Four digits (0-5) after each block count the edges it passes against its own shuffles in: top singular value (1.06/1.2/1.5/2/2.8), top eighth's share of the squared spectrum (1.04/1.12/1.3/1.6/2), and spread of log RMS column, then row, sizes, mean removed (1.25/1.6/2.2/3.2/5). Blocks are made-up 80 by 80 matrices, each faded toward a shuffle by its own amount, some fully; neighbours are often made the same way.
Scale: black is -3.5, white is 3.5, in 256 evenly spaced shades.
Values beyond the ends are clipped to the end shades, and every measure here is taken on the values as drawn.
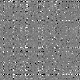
4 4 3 3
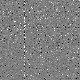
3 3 1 1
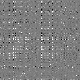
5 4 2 3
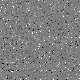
2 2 0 1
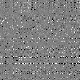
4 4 2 3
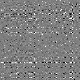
4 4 2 3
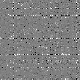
4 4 2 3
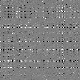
4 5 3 3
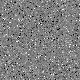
1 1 0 0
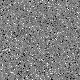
0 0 0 0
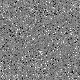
1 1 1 0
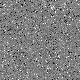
0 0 0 0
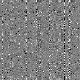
4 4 3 1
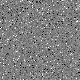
2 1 1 0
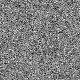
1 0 0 0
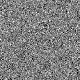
3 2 1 1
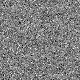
1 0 0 0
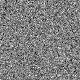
1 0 0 0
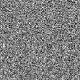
3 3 2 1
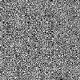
3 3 2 1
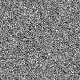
0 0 0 0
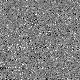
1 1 0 2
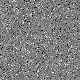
0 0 0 0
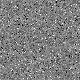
0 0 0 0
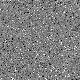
0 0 0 0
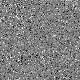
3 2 0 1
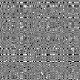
5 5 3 3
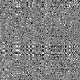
4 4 2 2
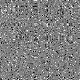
4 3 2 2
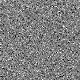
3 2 1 0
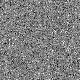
2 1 0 0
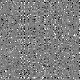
4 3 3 2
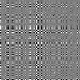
5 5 4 4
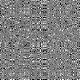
5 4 3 3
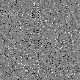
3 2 1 0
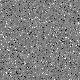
2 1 0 0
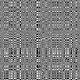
5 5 4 4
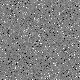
0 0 0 0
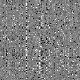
4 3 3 1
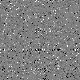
3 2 1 1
